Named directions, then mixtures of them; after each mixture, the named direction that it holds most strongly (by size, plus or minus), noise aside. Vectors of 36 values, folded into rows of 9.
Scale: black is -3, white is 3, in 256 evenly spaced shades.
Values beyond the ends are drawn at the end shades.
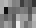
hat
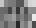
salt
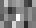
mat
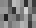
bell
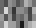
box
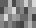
bell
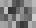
box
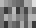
salt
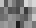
salt
